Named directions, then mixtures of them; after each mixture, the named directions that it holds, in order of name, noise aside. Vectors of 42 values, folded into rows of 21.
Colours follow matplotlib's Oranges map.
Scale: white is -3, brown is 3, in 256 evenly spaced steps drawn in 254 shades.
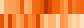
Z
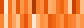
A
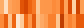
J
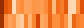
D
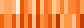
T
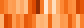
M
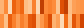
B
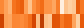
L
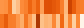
B, L, Z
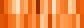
D, M, T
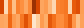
A, M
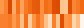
B, T, Z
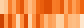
Z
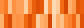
B, M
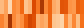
B, M, Z
